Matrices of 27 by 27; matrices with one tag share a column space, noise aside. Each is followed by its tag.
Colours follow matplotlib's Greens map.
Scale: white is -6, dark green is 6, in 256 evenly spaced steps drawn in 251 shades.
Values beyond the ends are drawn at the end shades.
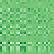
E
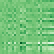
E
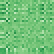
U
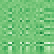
E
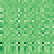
E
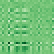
E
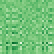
E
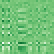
E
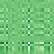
E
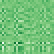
E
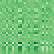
E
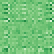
U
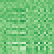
E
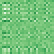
U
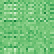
U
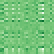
U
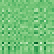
E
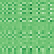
U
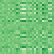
U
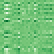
U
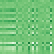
E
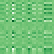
U
